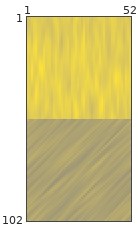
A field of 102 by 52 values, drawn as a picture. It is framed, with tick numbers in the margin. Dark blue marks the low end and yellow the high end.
It is made of 2 by 1 panels. Panel 1,1: very high, streaked downward, faint in contrast. Panel 2,1: high, slanting up to the right, faint in contrast.
